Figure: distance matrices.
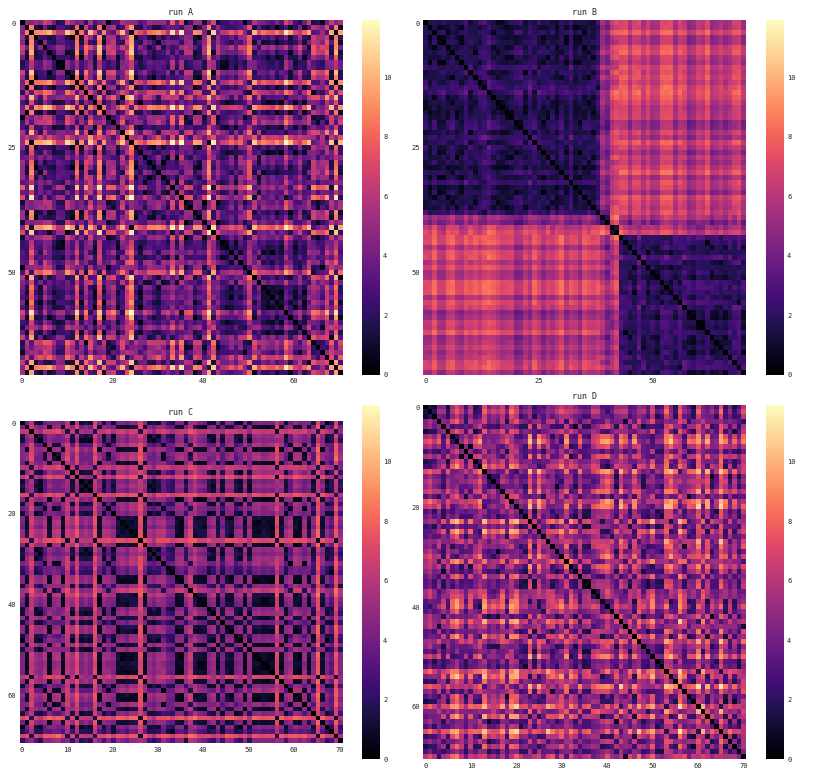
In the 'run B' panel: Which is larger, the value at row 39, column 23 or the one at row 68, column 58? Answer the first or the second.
the first
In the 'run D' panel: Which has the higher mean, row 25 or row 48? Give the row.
25
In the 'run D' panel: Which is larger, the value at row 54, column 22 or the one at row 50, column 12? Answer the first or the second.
the second
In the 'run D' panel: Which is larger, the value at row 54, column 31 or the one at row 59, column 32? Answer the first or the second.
the second
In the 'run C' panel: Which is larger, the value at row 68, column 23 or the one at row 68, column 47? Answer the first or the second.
the first
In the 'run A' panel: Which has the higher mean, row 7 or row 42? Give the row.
42
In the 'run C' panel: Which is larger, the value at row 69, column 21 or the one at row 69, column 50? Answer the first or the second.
the first
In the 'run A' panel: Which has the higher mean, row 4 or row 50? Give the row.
50
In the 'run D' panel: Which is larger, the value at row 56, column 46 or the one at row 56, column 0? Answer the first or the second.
the first
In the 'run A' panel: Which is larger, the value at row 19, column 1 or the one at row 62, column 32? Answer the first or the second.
the first
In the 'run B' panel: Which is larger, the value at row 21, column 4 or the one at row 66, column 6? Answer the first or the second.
the second
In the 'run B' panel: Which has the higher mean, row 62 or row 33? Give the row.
62
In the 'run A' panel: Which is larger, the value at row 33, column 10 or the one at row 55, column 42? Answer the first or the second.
the second
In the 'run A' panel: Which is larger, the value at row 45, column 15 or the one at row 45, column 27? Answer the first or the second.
the first
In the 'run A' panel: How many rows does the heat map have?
71
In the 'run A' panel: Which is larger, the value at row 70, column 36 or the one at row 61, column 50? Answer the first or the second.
the first
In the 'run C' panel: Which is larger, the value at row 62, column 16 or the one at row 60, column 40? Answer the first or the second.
the first
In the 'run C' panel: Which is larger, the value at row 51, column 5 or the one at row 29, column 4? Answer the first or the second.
the first
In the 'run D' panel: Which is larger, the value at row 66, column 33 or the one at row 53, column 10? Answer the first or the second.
the second
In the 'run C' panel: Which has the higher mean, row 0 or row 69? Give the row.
69
